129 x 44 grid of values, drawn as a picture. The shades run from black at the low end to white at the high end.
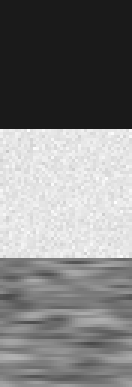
The table splits into 3 rows of 1 panel. Panel 1,1: very low, flat. Panel 2,1: very high, fine-grained, faint in contrast. Panel 3,1: middling, streaked across.
